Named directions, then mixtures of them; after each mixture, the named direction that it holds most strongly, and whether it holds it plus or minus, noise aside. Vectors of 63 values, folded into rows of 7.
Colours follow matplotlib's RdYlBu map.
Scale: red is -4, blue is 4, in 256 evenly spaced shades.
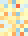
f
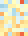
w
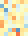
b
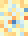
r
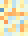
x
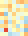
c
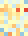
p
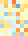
f, minus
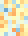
b, plus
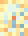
r, plus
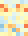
b, minus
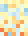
p, minus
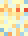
p, plus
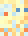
p, minus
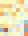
c, plus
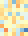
f, plus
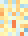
f, plus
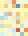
f, minus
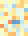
r, plus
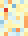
b, minus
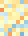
w, minus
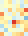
r, minus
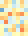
x, plus
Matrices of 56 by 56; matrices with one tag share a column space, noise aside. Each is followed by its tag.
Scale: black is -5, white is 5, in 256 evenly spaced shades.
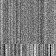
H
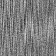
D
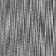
D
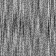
D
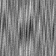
D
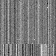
H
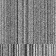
H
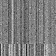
H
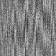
D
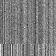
H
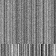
H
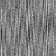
D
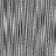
D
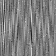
D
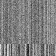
H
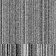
H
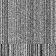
H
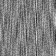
D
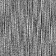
D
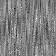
D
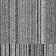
H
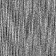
D
